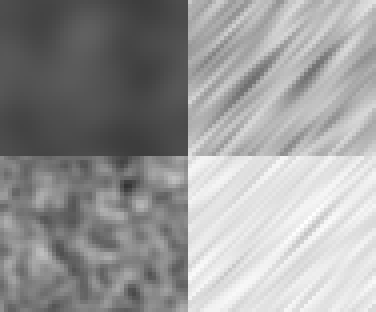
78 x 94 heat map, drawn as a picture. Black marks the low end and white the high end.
The table splits into 2 rows of 2 panels. Panel 1,1: low, smooth, faint in contrast. Panel 1,2: high, slanting up to the right. Panel 2,1: middling, blotchy. Panel 2,2: very high, slanting up to the right, faint in contrast.
